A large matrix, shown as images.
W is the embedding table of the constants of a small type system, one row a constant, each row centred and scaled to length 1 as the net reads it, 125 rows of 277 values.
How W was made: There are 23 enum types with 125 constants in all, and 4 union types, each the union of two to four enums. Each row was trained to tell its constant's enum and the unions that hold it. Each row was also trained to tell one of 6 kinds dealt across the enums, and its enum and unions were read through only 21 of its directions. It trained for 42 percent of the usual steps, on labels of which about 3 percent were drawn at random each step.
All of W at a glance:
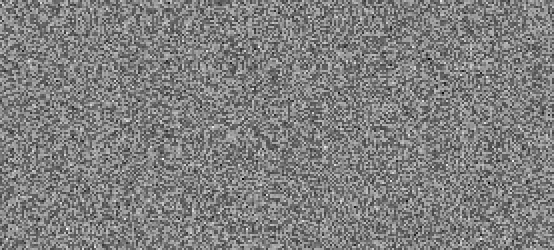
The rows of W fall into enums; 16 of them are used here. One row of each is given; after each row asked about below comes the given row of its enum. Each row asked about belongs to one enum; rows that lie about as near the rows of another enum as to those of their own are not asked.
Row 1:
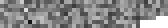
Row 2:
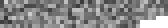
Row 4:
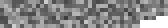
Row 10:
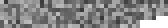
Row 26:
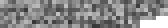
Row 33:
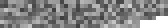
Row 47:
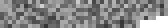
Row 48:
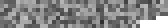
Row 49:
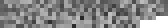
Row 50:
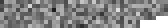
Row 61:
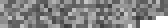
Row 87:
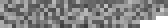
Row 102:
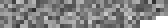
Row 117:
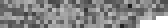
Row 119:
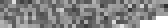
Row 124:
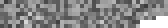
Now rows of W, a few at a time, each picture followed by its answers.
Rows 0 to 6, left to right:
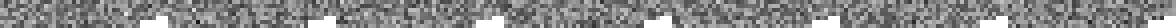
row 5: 48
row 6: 124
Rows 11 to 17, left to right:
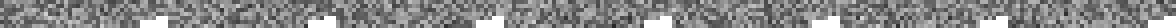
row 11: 2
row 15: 47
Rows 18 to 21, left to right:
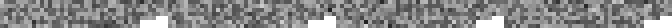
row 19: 124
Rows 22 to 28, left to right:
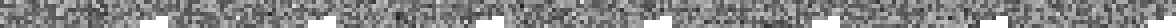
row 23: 117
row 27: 33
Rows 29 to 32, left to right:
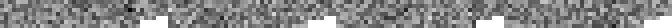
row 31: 61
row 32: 26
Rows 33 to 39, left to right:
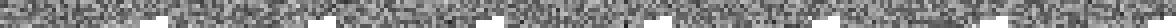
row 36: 47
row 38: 26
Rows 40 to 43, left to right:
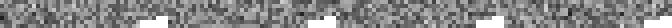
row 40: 48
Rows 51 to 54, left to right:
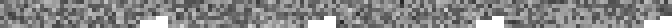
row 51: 26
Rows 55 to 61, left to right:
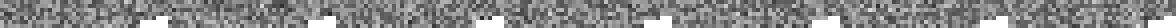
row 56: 1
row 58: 87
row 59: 26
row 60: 4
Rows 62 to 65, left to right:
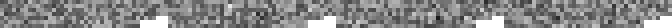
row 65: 61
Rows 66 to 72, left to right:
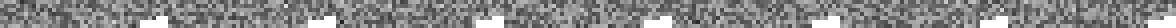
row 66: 2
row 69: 117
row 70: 87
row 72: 87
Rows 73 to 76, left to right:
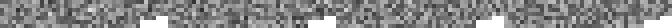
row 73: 50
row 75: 102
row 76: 4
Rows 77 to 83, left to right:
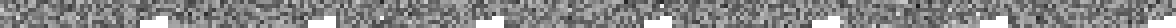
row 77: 102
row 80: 50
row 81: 102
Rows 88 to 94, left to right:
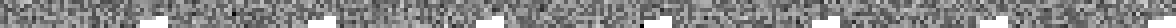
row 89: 124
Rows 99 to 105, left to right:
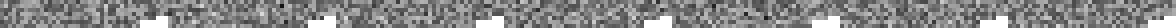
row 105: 124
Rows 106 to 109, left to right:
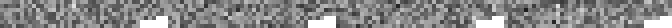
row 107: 102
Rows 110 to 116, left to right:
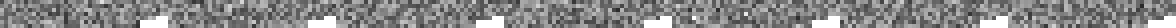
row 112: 4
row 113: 48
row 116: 4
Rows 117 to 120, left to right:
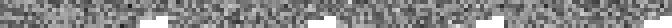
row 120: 10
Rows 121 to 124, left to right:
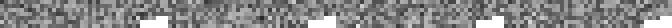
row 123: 61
